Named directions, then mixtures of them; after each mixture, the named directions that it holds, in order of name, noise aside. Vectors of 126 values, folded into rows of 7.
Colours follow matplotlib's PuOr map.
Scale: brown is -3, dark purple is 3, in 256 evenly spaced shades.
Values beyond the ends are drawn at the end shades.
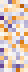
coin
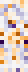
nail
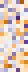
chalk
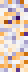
chalk, coin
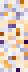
chalk, nail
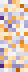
coin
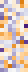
chalk, coin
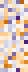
chalk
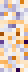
chalk, nail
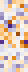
coin, nail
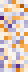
coin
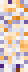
chalk, coin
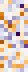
coin, nail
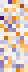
coin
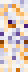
nail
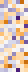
chalk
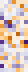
coin, nail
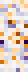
nail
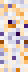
nail
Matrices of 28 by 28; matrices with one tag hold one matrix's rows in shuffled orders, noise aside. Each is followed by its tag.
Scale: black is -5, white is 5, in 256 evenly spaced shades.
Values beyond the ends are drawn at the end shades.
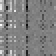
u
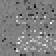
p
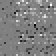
p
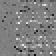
p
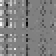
u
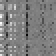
u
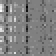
u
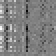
u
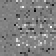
p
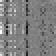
u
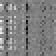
u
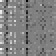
u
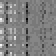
u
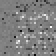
p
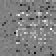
p
